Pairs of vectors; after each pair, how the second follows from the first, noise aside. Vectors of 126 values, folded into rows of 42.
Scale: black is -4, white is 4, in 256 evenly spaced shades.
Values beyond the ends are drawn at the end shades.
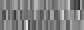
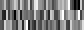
scaled up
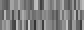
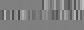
partly zeroed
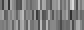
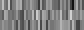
negated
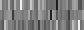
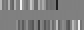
partly zeroed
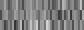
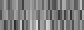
copied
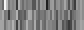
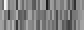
copied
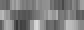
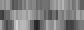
negated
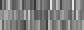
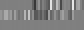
partly zeroed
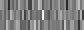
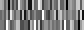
scaled up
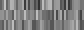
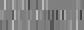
partly zeroed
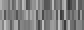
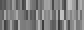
negated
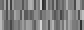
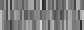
copied
